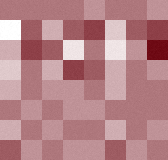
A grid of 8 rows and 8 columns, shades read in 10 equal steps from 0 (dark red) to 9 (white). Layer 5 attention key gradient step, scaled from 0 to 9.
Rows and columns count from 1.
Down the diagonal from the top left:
4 3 3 2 4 4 4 4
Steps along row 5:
down up same down up down same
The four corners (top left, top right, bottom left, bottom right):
4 5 3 4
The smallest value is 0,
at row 3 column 8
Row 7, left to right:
6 4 5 4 4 6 4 5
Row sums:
34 35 36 37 38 35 38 34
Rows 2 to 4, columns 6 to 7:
7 3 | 8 5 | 6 4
